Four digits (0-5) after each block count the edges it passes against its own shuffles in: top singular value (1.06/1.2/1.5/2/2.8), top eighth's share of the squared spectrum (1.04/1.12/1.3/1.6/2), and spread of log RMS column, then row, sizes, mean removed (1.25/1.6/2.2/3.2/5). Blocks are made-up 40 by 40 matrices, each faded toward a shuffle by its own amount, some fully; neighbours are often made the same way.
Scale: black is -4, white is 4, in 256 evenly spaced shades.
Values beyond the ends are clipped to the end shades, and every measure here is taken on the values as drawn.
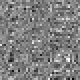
4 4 2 2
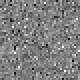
1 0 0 0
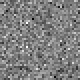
0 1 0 0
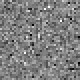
0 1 0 0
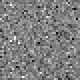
0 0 0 0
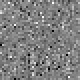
2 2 1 0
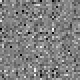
3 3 1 1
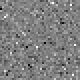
0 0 0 0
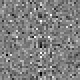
3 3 2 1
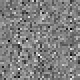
3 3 2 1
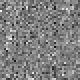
3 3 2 1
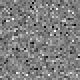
0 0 0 0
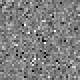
0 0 0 0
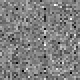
1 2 2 0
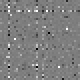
4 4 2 1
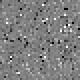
1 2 0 0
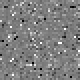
1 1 1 0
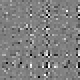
4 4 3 2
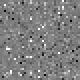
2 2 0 0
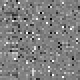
2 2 0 0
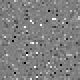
1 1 1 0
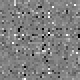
2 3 1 1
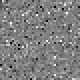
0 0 0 0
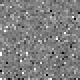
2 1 0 1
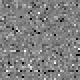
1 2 0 1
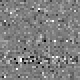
1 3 0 2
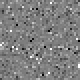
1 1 0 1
